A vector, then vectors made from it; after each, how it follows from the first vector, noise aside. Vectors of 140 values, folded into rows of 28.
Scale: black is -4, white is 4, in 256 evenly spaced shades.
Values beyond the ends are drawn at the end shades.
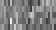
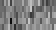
negated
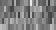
wrapped around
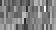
reversed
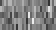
wrapped around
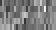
reversed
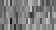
negated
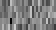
sign-scrambled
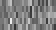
sign-scrambled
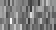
copied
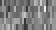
reversed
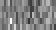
sign-scrambled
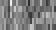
wrapped around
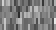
wrapped around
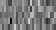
sign-scrambled
